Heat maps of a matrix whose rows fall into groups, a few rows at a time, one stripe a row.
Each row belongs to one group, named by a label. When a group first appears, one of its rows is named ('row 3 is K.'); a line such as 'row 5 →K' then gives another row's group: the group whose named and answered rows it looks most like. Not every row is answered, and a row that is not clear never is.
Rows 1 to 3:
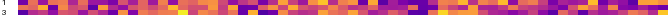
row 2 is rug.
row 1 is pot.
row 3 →pot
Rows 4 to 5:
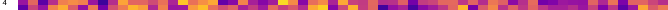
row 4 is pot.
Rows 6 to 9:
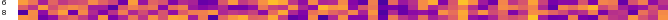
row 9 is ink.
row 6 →ink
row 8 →pot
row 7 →rug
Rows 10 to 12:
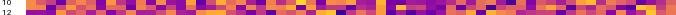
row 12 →pot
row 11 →ink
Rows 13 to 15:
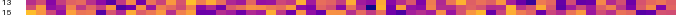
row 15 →rug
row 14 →ink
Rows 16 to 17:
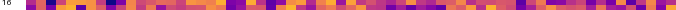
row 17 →pot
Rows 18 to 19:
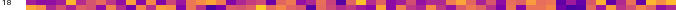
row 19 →ink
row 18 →pot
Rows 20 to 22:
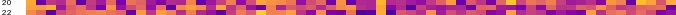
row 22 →ink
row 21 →rug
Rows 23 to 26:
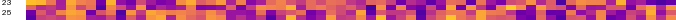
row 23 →rug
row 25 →pot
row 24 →ink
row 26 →pot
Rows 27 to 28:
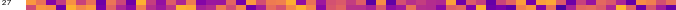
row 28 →rug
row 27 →ink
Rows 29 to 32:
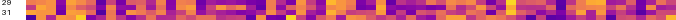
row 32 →pot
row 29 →rug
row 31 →rug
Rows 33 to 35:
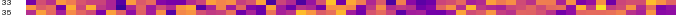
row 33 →pot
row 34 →rug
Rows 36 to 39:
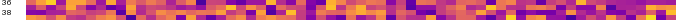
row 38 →pot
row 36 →rug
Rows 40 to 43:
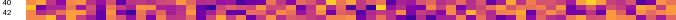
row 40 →rug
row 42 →ink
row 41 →ink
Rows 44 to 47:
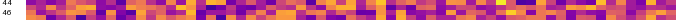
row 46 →ink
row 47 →ink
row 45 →rug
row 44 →pot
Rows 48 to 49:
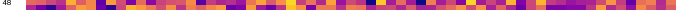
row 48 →ink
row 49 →pot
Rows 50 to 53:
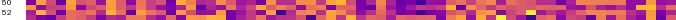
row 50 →rug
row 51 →ink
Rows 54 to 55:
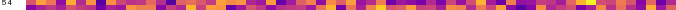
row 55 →pot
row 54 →rug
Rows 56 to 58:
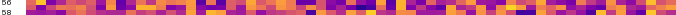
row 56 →ink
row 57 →ink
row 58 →pot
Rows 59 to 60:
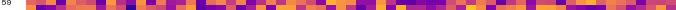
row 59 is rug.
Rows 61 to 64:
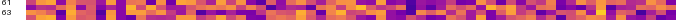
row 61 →rug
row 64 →rug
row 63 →rug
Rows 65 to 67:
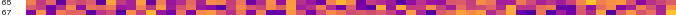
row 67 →pot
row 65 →rug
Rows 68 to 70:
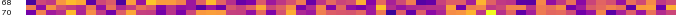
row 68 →pot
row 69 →ink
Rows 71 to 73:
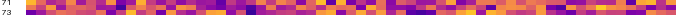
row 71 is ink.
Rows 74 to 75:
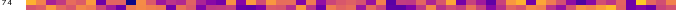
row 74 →ink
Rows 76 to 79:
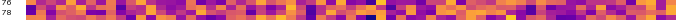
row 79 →ink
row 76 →ink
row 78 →pot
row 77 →pot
